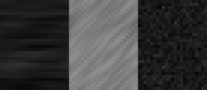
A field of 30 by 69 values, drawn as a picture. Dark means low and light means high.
The table splits into one row of 3 panels. Panel 1,1: very low, streaked across, faint in contrast. Panel 1,2: middling, slanting up to the right, faint in contrast. Panel 1,3: very low, fine-grained, faint in contrast.
